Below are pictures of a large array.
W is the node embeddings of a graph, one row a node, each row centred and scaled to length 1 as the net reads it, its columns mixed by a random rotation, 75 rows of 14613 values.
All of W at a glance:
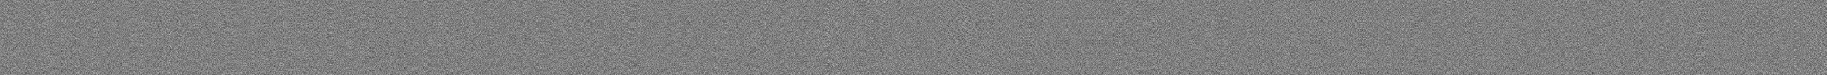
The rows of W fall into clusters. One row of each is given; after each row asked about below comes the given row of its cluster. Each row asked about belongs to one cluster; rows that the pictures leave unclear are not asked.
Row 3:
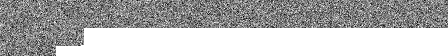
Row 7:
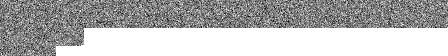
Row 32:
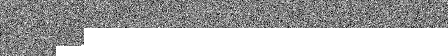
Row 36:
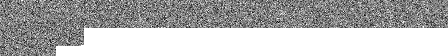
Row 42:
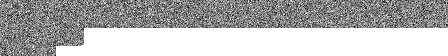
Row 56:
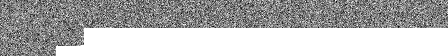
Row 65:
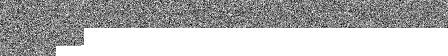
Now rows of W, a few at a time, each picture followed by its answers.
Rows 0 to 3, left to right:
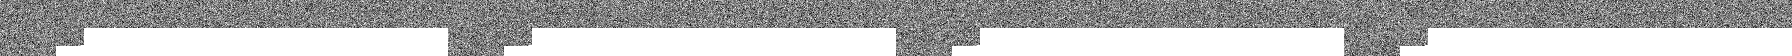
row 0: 42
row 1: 65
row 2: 65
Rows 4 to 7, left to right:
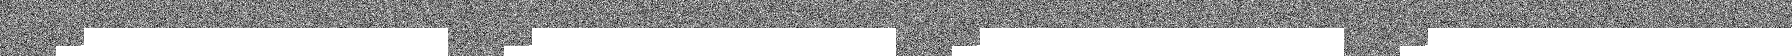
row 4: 36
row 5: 65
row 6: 56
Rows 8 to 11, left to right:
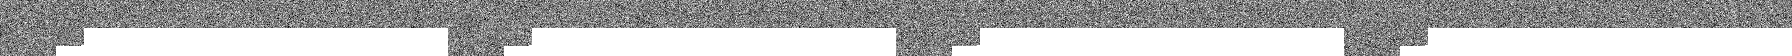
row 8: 32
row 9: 3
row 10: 65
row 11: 36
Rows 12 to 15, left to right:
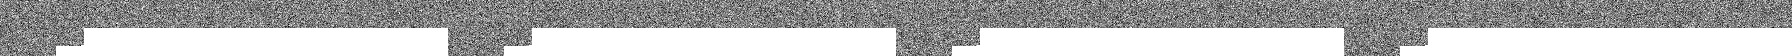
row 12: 32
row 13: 36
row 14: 65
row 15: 3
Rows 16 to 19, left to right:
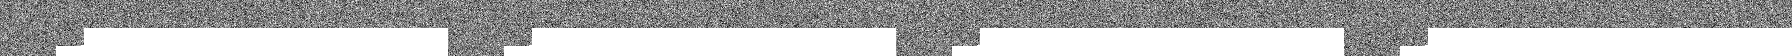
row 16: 56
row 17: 7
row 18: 42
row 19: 36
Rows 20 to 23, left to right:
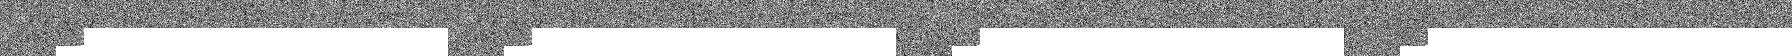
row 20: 56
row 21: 56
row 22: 3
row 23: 32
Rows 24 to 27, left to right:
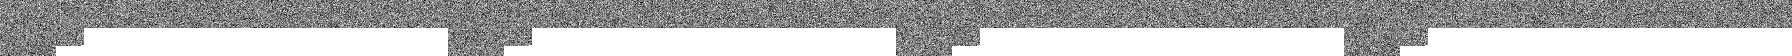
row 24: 3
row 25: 65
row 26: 32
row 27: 3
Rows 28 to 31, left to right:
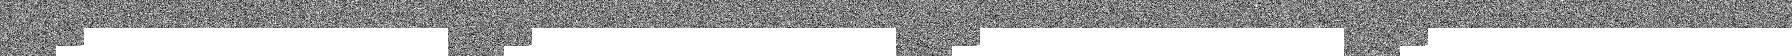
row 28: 56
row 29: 36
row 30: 36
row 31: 7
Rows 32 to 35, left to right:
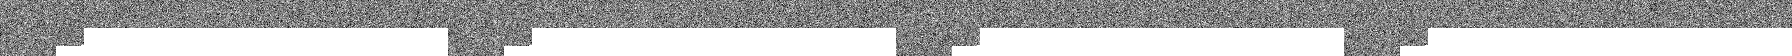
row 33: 32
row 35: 42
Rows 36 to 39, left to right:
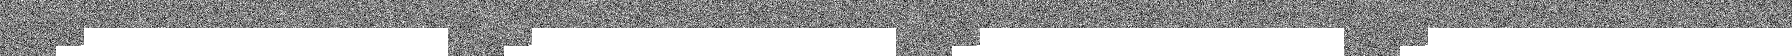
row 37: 3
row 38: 56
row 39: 36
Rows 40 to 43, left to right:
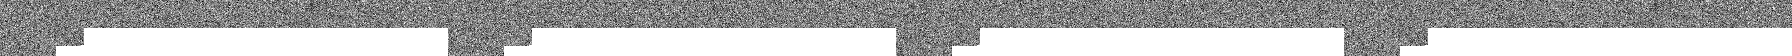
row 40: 42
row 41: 7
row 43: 42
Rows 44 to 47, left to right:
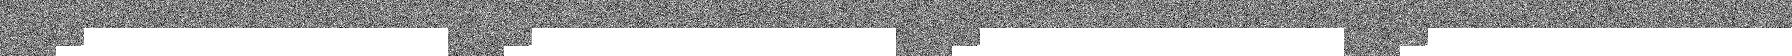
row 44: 36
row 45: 3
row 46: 32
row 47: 7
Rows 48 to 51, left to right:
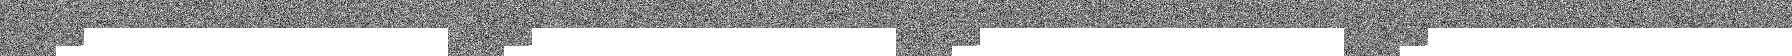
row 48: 7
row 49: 56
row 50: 65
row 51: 7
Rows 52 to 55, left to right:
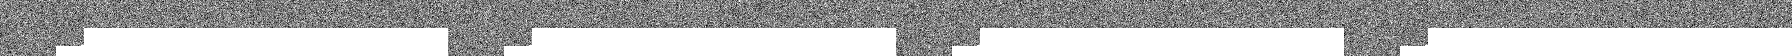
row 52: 32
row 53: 42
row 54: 42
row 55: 32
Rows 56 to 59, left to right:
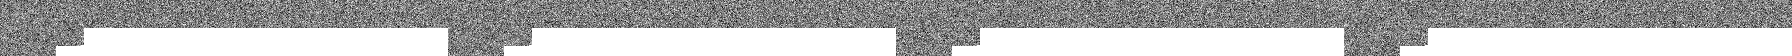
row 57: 7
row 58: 65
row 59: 3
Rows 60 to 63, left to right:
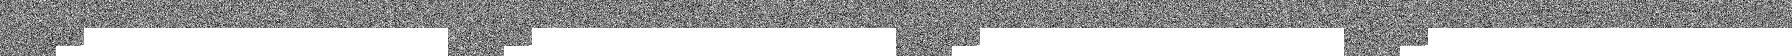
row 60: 36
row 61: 56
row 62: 36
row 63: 65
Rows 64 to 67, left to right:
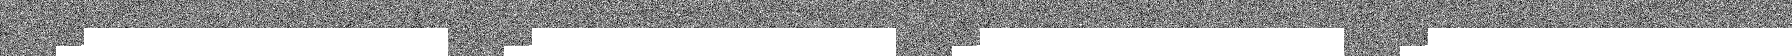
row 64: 32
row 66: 56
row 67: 42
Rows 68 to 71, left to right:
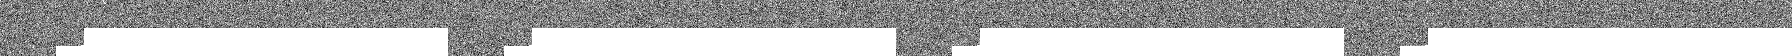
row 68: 42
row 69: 3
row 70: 7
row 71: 65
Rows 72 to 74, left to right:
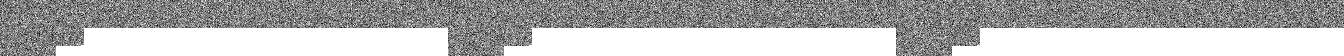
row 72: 36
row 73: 36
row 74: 32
